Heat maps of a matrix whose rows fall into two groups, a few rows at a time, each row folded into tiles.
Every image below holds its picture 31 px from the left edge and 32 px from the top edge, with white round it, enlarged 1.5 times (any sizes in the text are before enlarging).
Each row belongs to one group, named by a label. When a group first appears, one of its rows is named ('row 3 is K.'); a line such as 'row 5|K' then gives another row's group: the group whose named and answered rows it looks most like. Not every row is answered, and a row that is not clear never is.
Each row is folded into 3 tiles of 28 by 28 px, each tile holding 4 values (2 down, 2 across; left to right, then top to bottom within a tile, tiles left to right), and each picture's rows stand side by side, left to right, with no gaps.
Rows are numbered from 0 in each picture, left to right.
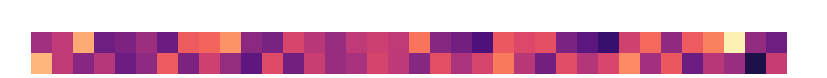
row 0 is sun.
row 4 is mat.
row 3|mat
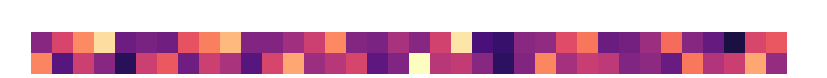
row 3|sun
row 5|mat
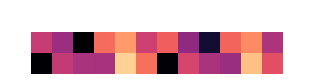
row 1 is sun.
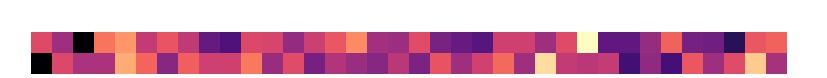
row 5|mat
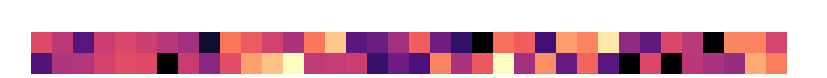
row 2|sun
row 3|mat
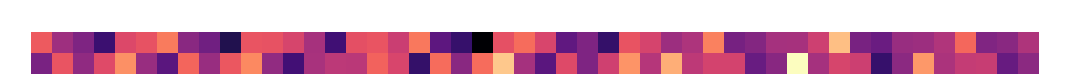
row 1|mat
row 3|mat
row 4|mat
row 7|sun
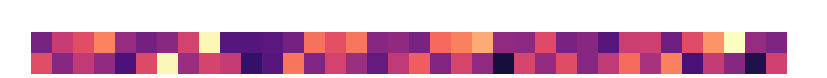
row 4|mat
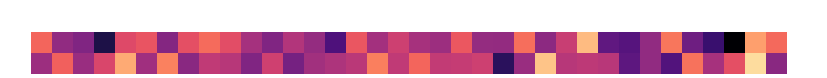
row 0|mat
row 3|sun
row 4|sun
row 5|mat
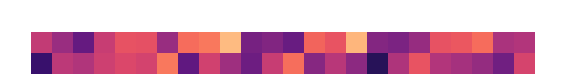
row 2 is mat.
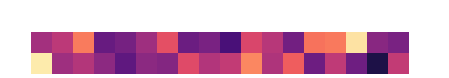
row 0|sun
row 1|mat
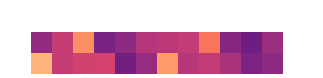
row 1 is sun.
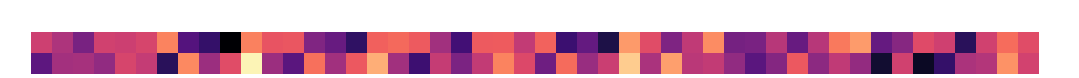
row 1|mat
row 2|mat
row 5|sun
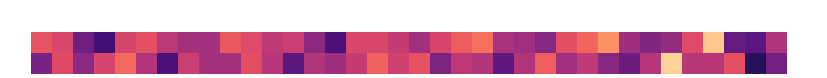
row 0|mat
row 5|sun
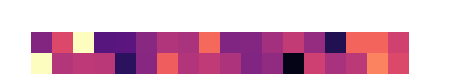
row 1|sun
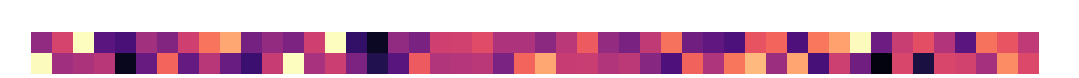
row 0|sun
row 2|sun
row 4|sun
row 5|mat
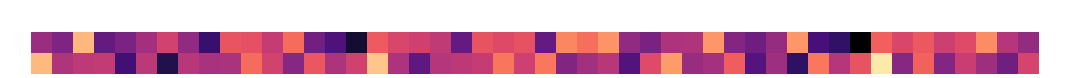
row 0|sun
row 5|sun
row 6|mat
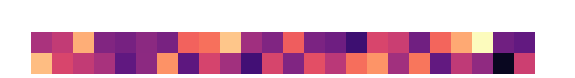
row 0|sun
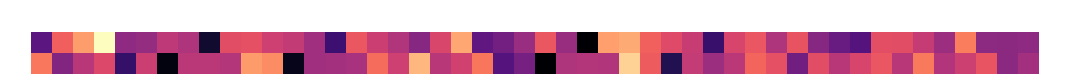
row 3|sun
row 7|sun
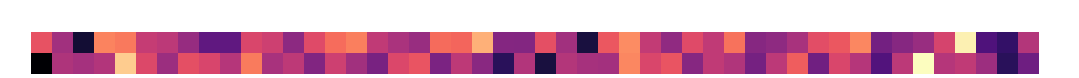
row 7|sun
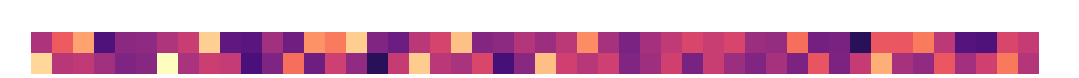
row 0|sun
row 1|sun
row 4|sun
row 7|mat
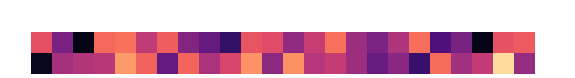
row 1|mat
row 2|sun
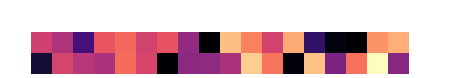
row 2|mat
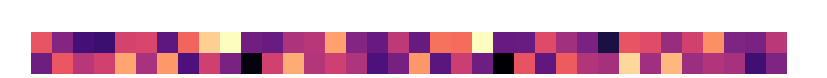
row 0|mat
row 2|sun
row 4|mat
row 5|sun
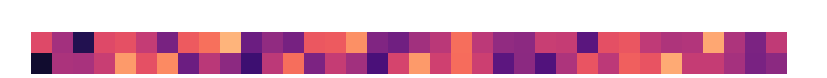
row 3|sun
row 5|sun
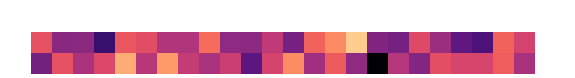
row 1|sun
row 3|mat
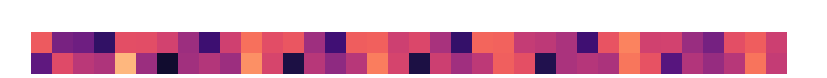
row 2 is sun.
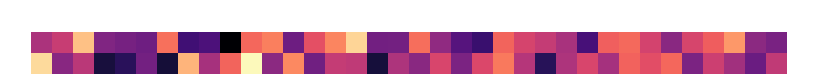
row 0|sun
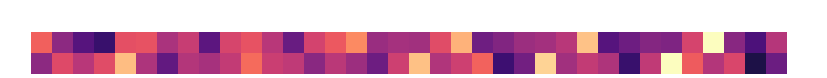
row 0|mat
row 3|sun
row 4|sun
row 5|sun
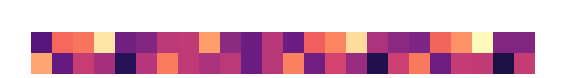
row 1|sun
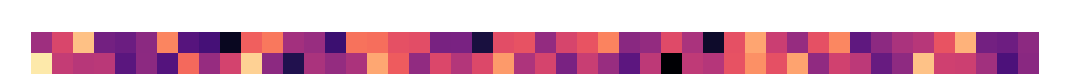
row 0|sun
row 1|mat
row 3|mat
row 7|sun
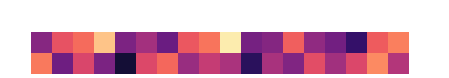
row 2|mat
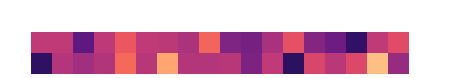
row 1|sun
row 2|mat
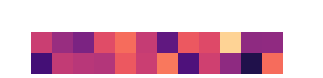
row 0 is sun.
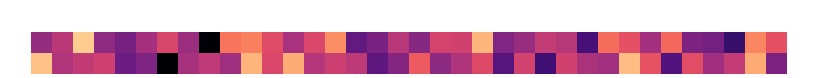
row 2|sun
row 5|mat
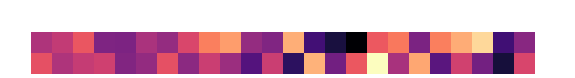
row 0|sun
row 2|mat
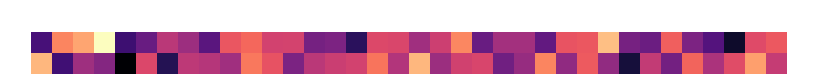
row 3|sun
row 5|mat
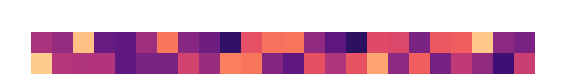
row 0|sun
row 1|mat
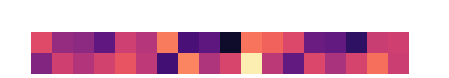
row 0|mat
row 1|mat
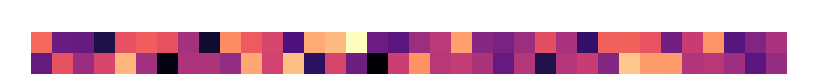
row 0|mat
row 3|sun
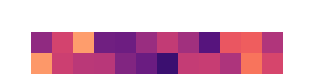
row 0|sun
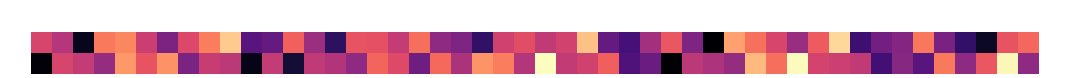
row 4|sun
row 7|mat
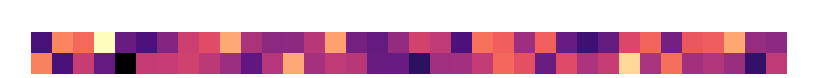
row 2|sun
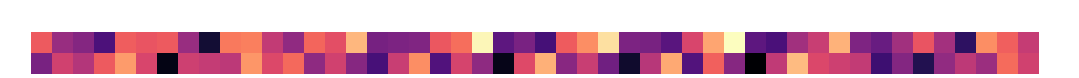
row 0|mat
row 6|sun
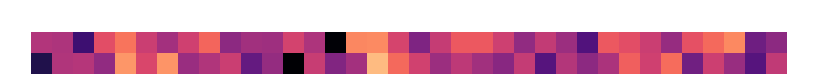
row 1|sun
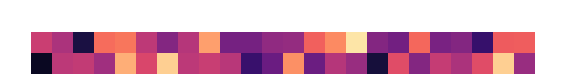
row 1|sun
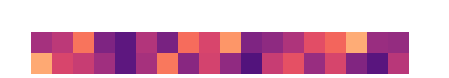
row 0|sun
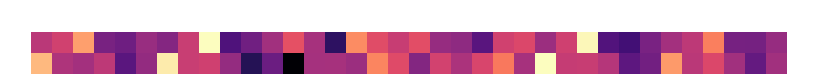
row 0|sun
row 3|mat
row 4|sun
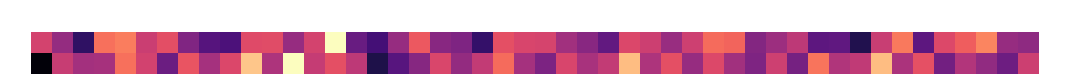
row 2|sun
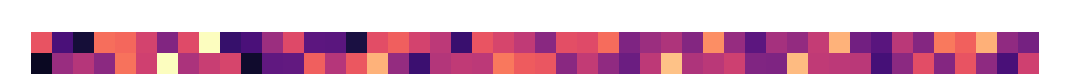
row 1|sun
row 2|mat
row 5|sun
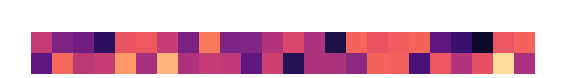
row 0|mat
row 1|sun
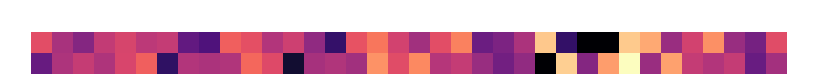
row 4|mat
